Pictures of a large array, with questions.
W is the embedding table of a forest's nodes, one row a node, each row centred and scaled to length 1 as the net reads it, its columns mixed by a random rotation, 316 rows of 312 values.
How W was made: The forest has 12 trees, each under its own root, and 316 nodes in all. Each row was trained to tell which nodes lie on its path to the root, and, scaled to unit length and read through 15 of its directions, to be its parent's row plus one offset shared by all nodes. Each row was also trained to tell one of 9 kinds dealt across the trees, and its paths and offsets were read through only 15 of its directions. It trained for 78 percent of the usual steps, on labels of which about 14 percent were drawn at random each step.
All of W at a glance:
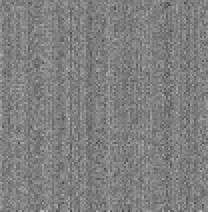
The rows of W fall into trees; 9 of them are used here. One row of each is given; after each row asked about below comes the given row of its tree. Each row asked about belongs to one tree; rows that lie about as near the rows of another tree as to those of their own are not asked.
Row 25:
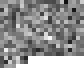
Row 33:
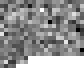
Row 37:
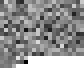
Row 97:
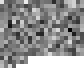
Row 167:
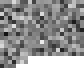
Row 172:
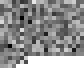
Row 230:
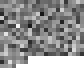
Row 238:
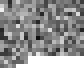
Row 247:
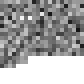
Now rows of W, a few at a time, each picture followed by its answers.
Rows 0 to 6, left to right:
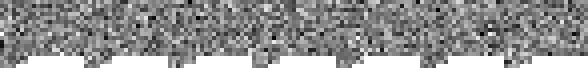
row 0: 172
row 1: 25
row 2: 37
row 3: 230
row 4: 238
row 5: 167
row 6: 172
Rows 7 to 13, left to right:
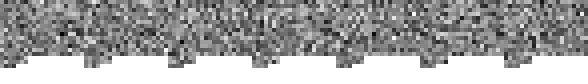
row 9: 167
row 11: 247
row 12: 33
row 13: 97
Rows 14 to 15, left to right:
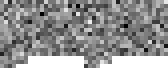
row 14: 37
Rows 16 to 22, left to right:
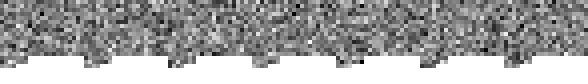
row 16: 230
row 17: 238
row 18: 238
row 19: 172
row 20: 97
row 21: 167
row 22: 172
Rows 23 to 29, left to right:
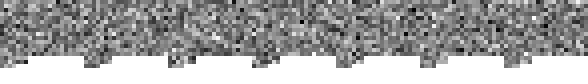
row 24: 247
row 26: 238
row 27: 37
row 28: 33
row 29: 97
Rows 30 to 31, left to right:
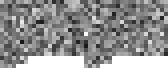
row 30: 247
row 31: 230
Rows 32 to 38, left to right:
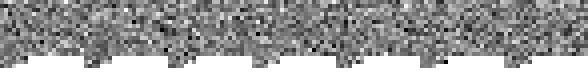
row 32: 97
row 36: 167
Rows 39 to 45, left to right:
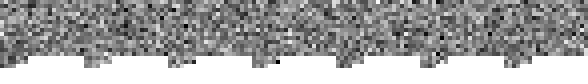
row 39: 97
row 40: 230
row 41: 172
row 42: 37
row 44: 37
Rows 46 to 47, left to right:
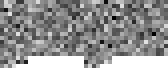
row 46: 172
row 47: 172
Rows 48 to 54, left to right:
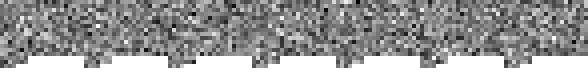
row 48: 247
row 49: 167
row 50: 238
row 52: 37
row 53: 238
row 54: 37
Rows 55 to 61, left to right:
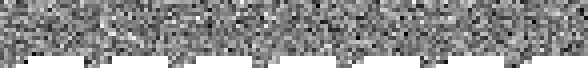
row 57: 97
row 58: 33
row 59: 230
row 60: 97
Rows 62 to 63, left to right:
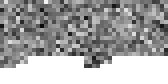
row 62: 172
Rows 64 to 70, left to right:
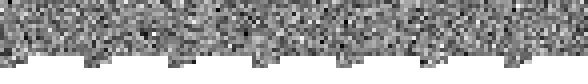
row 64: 238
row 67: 37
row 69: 172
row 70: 238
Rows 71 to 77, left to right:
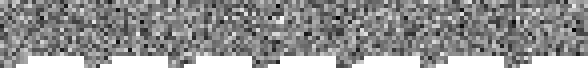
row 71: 238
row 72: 230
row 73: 238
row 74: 247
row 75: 247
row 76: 97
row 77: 167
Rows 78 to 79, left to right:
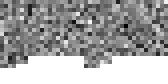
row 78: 97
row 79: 37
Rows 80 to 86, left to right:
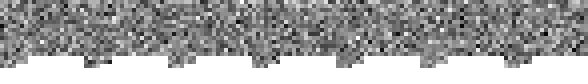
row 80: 238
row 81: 97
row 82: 97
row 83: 25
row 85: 172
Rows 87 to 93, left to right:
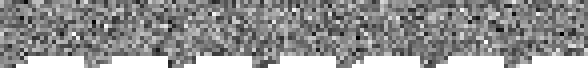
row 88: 172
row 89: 238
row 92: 33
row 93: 97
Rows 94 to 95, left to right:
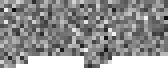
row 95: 247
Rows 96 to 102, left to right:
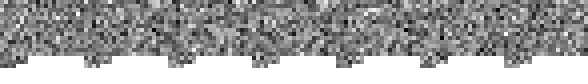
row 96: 247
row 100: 167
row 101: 25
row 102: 230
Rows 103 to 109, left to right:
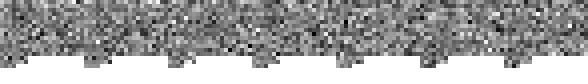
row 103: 25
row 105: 37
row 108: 33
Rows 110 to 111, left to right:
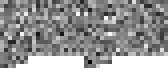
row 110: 247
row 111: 247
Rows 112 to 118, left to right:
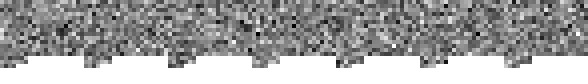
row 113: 37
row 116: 238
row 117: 97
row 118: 37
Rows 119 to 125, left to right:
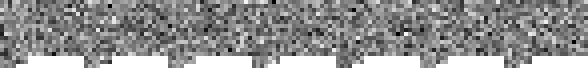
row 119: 238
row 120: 97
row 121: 230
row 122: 37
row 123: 167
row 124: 230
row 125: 37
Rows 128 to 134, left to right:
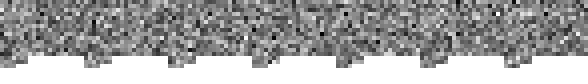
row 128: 238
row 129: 37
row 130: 230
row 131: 172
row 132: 97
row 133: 97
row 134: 37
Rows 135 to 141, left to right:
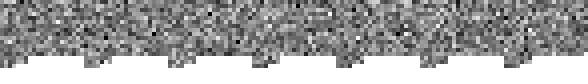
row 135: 37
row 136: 172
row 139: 167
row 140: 97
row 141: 247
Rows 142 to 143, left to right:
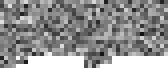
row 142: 97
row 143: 167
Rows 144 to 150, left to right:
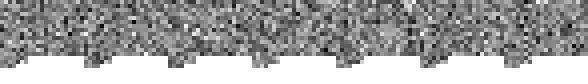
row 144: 172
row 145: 172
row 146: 33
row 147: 172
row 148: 238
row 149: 230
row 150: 172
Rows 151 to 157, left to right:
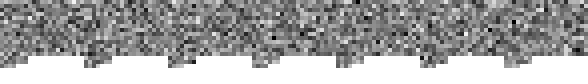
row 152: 238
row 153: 97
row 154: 230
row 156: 97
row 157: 172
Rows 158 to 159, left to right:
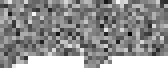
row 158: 97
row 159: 172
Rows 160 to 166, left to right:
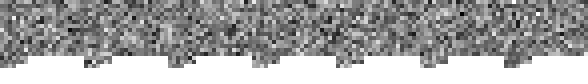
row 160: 247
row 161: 172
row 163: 97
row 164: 238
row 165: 37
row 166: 247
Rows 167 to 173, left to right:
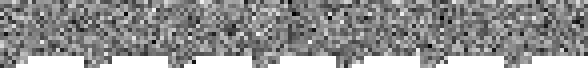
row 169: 37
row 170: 230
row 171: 37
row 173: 97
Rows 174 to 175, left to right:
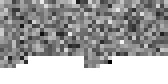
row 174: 25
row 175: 37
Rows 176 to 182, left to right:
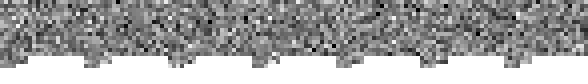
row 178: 230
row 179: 37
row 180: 172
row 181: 97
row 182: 33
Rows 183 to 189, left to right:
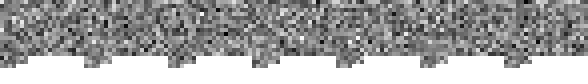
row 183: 97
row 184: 37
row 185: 97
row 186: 37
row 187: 238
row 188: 172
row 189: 172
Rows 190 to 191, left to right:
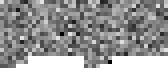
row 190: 167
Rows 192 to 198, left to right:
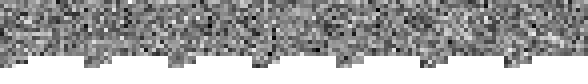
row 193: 172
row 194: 97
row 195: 167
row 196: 97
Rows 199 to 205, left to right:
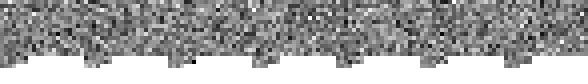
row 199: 97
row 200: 230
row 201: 37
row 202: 238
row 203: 167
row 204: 172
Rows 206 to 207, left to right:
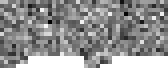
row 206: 238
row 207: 230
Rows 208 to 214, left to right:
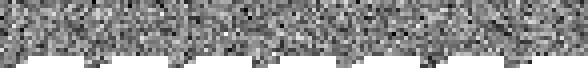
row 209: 33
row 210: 37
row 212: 172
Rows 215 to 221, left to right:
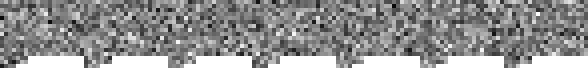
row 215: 167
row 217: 172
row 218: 33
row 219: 172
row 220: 238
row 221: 97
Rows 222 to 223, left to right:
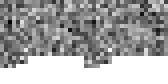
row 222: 167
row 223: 238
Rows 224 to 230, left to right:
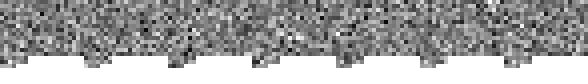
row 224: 230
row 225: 230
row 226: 247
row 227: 97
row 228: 37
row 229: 238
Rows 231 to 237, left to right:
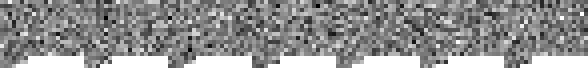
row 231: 247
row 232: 172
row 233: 247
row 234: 33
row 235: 247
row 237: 247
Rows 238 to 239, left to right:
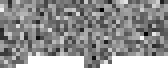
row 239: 167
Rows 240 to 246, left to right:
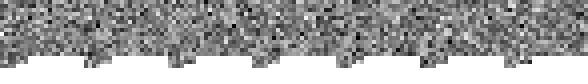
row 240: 37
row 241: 238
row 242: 37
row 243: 97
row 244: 37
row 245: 247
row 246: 172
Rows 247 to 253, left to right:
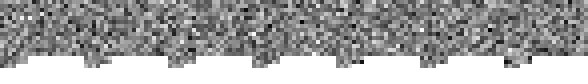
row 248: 172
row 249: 97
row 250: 172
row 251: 172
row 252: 97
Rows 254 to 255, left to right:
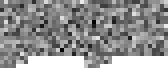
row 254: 37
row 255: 37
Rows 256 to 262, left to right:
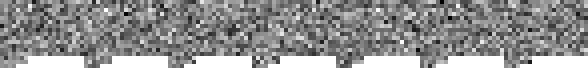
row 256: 230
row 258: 37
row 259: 25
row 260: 33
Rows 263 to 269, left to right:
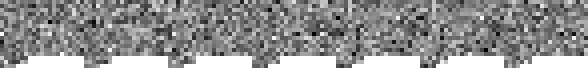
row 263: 238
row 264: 238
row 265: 238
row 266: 167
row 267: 167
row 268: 167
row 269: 172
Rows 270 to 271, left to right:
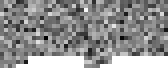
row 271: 238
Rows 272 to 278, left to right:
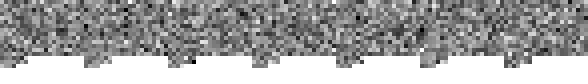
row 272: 230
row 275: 37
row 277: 238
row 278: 37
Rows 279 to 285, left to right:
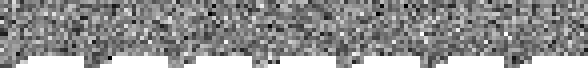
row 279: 167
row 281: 172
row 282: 172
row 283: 172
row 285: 97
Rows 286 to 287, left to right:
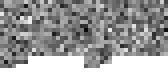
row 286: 247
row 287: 238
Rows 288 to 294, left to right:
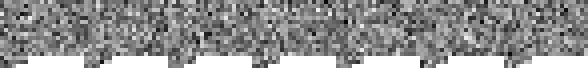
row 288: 247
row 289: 238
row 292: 238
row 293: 238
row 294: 238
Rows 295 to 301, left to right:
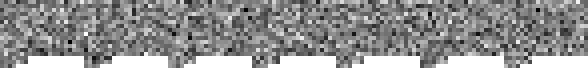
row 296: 25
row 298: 25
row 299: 97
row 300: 247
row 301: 230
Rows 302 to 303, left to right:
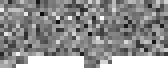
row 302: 230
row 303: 37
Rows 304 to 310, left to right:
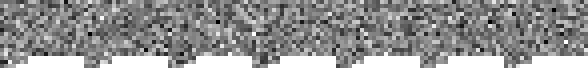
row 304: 172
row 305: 37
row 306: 238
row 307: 97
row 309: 97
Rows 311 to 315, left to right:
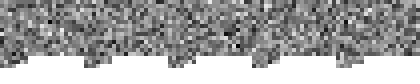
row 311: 238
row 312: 167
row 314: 238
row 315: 37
